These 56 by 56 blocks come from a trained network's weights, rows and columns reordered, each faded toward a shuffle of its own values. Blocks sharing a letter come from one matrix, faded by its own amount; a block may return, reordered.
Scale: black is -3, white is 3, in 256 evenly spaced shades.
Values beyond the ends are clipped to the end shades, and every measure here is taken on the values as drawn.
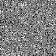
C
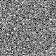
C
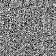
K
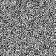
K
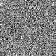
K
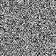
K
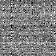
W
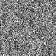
K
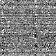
W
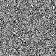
K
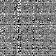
W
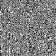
C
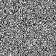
K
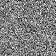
K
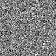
K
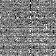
W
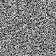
K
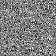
C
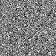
K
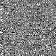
C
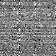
W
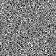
C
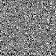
C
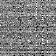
W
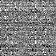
W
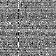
W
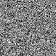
K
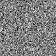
K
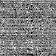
W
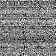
W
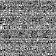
W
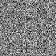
K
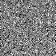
C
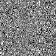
C
